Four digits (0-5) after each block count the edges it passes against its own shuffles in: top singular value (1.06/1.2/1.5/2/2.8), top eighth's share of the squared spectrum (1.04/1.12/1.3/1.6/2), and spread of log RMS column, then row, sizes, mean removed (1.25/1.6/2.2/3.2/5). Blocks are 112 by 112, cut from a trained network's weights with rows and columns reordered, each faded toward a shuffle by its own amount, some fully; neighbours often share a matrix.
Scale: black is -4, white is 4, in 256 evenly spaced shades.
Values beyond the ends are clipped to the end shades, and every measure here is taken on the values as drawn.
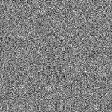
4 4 1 2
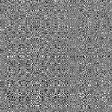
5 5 4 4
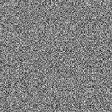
4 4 2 2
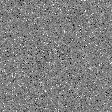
0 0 0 0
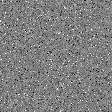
0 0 0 0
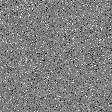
0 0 0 0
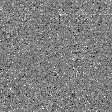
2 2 1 0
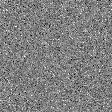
1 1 0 0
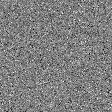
0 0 0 0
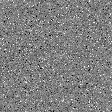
0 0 0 0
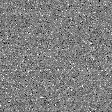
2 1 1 0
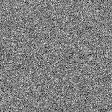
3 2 0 0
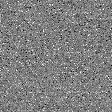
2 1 0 0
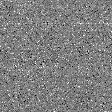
2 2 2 0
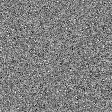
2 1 0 0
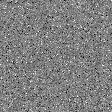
1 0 0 0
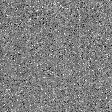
1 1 0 1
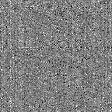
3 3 1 2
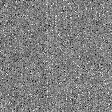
2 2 0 0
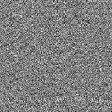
4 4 2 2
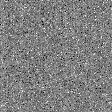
2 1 0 0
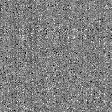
2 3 1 2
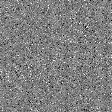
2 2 0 1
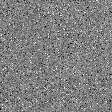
1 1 0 1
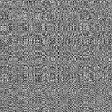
5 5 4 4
